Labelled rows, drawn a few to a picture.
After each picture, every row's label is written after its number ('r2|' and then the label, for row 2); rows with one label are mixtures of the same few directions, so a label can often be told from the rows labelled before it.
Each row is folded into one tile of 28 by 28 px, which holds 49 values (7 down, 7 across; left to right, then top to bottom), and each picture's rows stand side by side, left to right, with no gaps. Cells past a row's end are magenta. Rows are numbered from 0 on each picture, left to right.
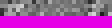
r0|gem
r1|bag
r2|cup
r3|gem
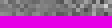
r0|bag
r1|gem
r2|bag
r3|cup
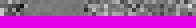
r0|gem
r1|cup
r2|gem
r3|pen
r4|bag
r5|pen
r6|cup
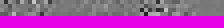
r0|bag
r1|bag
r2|bag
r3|cup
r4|bag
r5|cup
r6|gem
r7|bag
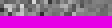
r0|pen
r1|bag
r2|pen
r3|gem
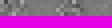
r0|bag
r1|gem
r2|cup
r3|gem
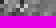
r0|bag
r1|gem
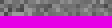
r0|cup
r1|gem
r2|pen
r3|cup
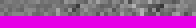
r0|cup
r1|gem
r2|gem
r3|pen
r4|cup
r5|gem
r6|gem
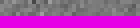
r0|pen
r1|bag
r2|pen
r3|bag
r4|gem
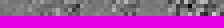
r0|gem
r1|pen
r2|gem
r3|bag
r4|pen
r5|bag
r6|cup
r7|gem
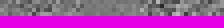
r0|cup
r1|cup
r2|bag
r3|bag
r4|pen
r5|cup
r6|gem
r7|pen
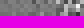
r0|bag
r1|bag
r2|cup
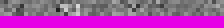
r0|gem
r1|pen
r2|pen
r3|gem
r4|bag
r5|cup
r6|gem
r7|cup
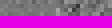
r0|cup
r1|bag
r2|gem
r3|pen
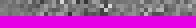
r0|cup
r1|pen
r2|bag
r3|bag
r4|pen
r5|cup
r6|cup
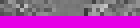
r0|bag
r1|cup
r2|cup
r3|gem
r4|pen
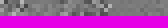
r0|bag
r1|pen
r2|gem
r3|bag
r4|cup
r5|cup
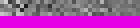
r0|bag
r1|cup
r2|cup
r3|cup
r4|cup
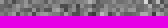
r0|pen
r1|cup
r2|pen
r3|gem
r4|cup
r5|bag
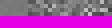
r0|cup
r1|bag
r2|gem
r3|cup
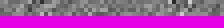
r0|gem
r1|pen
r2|pen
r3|cup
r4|cup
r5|pen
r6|bag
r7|gem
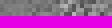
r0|pen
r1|cup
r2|pen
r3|gem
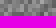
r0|cup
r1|pen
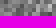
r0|gem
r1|cup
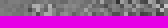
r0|gem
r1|pen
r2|gem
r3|cup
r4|bag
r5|bag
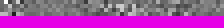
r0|bag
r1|bag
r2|cup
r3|bag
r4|pen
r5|cup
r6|gem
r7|bag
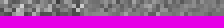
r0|gem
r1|cup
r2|bag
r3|bag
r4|bag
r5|pen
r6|pen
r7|bag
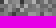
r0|bag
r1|bag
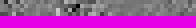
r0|bag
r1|cup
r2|gem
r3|gem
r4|gem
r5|pen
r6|bag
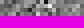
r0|pen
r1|cup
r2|gem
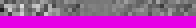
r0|pen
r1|pen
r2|gem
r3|pen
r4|pen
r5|cup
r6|gem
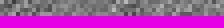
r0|pen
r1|cup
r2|pen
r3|cup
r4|pen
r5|gem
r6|cup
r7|cup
